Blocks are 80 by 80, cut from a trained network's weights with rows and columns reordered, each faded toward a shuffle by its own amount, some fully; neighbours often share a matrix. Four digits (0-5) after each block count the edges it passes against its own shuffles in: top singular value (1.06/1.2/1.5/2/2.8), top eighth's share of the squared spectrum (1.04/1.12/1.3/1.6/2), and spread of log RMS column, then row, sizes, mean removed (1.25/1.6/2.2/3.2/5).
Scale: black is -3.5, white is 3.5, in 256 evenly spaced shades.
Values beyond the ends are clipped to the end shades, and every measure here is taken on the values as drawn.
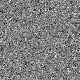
0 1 0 0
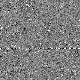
3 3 0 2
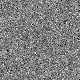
1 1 0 0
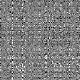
3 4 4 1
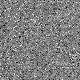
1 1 0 0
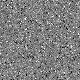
0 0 0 0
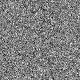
0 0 0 0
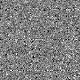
3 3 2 2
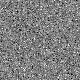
0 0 0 0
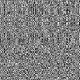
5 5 3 2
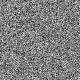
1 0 0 0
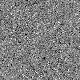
1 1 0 0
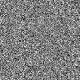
3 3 1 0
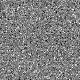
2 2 1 0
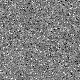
1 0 0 0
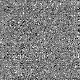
2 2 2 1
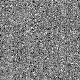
1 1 0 0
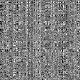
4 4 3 3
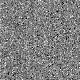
1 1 0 0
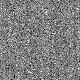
1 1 0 0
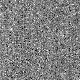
2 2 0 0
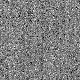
1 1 0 0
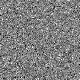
3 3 1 1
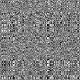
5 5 3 3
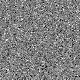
2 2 1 1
